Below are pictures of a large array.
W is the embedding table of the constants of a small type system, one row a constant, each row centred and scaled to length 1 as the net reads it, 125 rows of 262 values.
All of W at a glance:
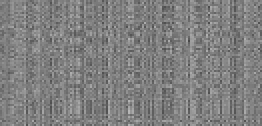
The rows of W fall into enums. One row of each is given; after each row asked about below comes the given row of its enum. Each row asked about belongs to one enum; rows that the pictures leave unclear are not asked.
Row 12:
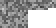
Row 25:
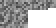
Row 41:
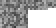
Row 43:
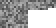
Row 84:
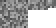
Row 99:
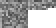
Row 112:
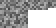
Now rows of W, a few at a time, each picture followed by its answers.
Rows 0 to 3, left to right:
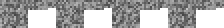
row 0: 41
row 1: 43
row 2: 25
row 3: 41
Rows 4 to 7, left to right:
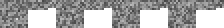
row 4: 12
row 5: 112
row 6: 43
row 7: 43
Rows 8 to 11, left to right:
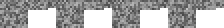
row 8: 112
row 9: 43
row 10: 43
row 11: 41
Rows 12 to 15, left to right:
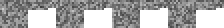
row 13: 25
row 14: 99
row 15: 43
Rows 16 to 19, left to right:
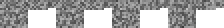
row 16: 112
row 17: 112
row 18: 84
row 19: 41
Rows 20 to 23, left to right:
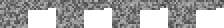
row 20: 112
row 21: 12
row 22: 43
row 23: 43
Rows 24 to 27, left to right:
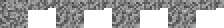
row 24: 84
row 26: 25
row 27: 25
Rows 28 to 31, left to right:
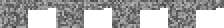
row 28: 41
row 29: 99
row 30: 43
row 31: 84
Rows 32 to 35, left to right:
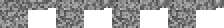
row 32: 12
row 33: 84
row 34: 84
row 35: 84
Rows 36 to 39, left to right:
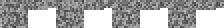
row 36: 41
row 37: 84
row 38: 112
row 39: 112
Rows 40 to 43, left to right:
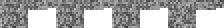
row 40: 41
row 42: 41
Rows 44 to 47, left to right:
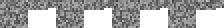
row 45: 84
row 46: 84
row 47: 12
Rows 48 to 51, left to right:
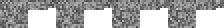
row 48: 43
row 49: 43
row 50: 84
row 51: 84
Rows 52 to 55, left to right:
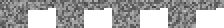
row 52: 43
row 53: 12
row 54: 12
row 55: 25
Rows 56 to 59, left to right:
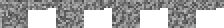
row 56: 99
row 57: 84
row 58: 25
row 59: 112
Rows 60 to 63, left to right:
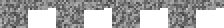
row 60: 41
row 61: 43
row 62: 25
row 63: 41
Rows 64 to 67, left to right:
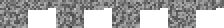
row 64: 112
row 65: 41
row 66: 25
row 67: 84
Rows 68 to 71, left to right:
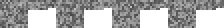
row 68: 43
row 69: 41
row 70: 12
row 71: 84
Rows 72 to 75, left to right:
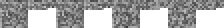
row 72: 99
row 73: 99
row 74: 41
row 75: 112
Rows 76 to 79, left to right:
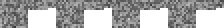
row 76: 41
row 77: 43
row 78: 12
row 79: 43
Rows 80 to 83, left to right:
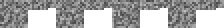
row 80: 25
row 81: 112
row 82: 99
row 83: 25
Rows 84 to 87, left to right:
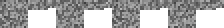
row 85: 12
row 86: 84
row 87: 12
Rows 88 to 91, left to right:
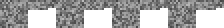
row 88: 43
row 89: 112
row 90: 84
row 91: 43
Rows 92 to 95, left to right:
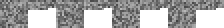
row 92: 43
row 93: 99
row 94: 84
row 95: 25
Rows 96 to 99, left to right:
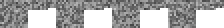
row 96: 25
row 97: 43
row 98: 12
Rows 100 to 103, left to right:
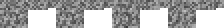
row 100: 112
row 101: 112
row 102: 41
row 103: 25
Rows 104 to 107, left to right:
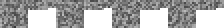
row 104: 41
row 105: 99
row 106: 112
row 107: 25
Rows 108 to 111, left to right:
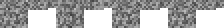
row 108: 112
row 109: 41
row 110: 112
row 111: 112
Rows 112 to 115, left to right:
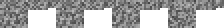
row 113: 112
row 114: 25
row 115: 84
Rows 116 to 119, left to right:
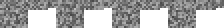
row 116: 112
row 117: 41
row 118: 112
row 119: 84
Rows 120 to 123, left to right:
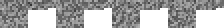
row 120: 12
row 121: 12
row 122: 25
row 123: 84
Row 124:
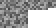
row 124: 112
